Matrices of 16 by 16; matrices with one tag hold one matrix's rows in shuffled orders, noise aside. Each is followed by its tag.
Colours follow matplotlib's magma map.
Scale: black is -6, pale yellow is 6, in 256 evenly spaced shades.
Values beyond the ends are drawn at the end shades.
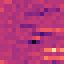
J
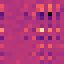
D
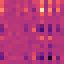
D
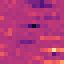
J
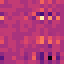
D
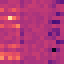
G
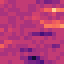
J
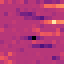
J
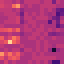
G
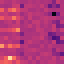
G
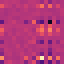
D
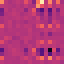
D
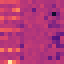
G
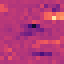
J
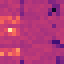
G
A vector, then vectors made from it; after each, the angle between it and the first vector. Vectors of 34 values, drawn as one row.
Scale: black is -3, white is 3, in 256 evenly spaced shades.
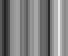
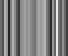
orthogonal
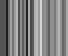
partly aligned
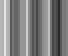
nearly opposite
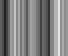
nearly parallel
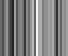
orthogonal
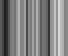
nearly parallel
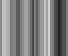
nearly opposite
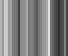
nearly opposite
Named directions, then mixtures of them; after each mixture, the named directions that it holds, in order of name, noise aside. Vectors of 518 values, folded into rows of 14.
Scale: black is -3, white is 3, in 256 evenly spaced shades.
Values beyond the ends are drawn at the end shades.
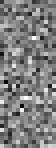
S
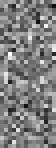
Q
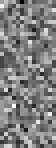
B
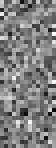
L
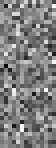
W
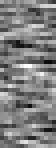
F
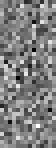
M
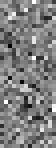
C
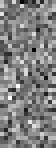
B, L, M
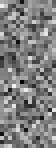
B, C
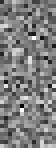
S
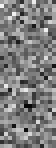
B, C, W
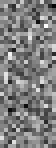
Q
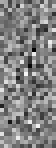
M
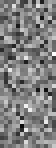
Q, W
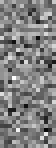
F, L, Q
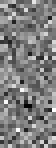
B, C, Q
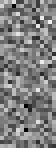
B, Q, W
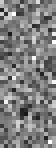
C, L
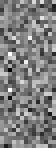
B, M, Q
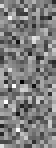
B, C, S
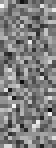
B, M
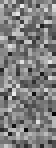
B, M, W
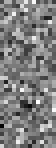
C, S, W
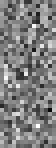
M, Q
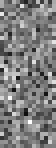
L, M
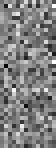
W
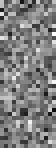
L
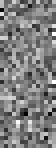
L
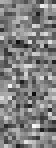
B, F, M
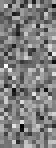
W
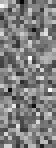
B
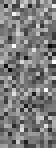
W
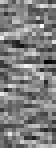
F
